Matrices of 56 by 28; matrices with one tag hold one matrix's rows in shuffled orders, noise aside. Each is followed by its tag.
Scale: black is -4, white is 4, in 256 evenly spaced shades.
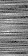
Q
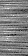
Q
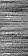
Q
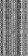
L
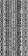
L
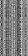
L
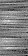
Q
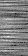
Q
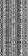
L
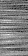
Q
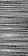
Q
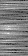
Q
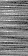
Q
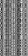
L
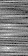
Q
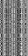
L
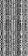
L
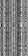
L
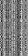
L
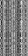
L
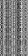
L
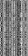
L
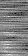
Q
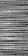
Q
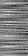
Q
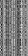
L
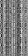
L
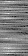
Q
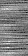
Q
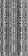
L
